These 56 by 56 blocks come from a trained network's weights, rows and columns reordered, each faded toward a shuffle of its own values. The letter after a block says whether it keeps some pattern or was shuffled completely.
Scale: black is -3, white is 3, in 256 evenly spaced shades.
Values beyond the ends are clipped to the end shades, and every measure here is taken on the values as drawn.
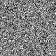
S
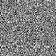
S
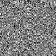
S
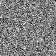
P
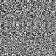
S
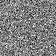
P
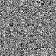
S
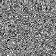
S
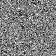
P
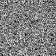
S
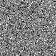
P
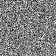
P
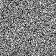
P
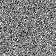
P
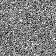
P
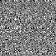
S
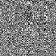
S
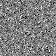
P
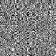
S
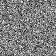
P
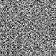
S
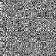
S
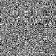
S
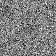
P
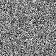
P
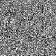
S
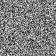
P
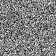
P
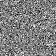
P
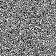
P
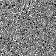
P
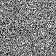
P
